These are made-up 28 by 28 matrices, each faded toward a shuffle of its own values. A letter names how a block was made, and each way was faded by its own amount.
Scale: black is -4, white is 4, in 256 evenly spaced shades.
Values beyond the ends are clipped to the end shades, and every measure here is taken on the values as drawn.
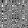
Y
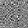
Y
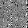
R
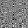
Y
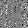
R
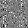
R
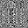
Y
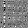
Y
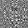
Y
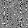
R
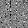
R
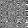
Y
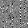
R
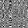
Y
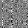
Y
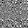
Y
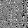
R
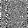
R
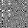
Y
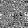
Y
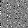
R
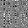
Y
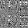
Y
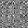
Y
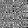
Y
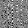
R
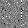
R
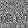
Y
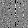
R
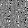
R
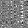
Y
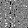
R
